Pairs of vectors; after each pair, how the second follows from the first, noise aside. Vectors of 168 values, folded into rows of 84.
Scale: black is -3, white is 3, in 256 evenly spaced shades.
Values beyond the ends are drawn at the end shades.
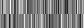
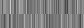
shrunk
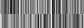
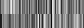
negated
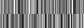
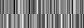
negated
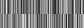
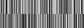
negated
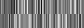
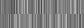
shrunk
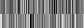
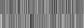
shrunk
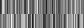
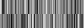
negated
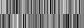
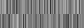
shrunk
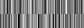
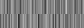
shrunk
